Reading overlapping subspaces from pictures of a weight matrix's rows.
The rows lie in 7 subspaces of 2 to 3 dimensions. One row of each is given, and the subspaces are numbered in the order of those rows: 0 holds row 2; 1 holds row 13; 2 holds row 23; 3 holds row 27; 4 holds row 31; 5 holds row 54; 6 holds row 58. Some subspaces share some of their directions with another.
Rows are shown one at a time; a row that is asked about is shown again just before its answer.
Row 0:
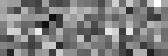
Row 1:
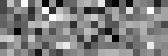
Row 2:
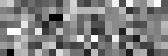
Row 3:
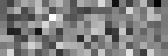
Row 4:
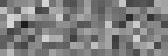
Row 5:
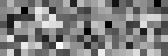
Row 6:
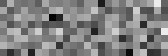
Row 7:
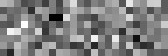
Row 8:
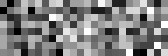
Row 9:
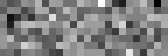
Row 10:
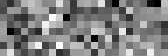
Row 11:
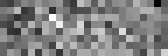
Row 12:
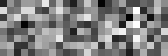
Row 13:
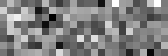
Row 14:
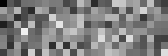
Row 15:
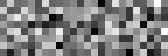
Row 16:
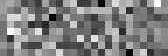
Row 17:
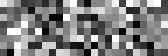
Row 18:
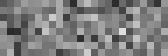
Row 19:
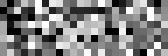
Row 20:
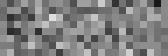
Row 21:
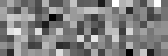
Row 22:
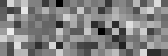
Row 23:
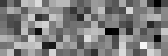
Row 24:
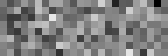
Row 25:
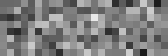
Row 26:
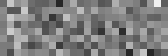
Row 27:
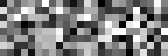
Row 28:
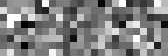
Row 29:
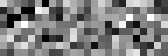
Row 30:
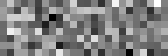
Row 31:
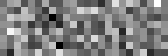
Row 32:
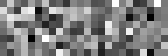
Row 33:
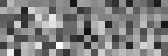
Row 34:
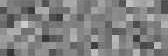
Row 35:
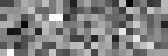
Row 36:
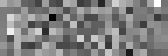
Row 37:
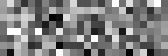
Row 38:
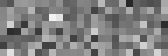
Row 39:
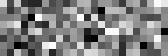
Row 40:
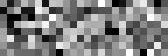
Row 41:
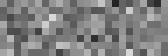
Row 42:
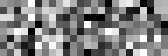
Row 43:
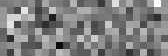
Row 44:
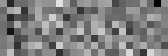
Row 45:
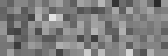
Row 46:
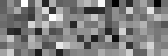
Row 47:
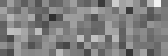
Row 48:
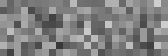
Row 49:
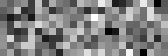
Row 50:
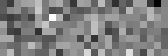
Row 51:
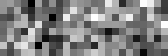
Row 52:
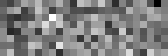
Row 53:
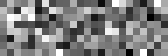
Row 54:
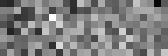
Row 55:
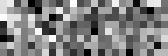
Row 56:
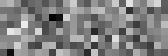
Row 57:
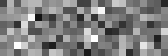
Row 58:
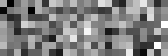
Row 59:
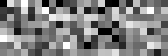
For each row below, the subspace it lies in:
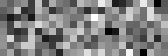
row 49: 1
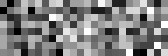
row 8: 6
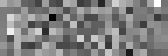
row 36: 0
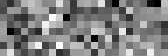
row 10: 1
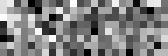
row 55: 4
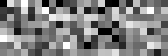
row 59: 4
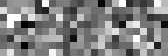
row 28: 0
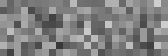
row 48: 6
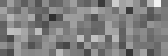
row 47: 5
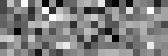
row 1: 4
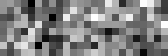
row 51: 1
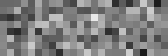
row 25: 1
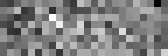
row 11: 5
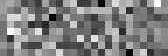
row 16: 0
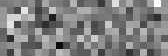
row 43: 6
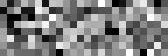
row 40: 6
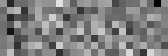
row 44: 4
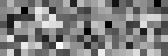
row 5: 6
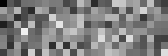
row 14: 5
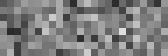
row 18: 3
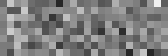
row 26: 4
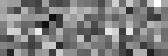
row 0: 2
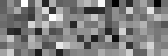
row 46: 4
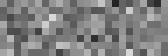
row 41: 5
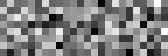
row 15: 3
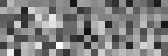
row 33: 6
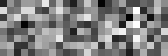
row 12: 3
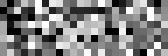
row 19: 6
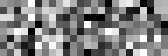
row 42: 1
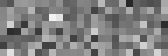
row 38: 3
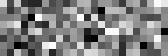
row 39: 2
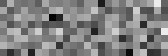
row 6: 3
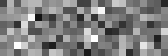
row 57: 2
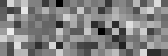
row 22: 4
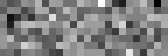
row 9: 0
